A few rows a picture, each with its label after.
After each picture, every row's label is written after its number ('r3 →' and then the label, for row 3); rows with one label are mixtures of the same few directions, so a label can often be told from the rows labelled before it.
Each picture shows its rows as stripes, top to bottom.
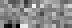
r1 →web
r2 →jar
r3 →web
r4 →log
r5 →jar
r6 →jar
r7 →jar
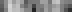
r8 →jar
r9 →jar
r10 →jar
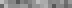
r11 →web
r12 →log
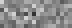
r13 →web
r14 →jar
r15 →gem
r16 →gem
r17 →web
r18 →gem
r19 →web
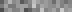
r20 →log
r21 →gem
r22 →web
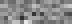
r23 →web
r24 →jar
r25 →jar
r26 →jar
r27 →log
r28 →web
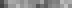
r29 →web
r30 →web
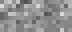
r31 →jar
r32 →web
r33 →jar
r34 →web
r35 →web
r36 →gem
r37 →web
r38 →web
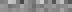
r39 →log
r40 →log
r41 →log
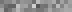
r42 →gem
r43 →gem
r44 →gem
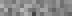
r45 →gem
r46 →web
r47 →log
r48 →jar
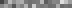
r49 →web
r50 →gem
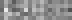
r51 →gem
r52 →gem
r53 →gem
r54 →jar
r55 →gem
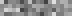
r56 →log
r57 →jar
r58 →jar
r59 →log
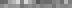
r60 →web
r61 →jar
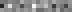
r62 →jar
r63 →log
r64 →gem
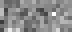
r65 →jar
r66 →jar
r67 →gem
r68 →log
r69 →log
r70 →web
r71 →jar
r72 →jar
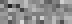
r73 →web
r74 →jar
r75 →log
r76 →log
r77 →jar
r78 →log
